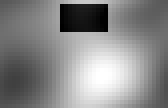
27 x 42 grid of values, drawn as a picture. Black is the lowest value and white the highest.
Stripes: none. Odd patch: lower, in the top middle. Ninth with the highest average: bottom middle. Roughest part: top middle.
